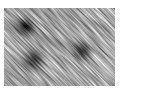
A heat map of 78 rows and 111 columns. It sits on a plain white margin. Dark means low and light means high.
There are three dips. No row or column stands out. Streaks slant down to the right. The top left is the ninth with the lowest average. Overall the values sit about 60% of the way up the scale.
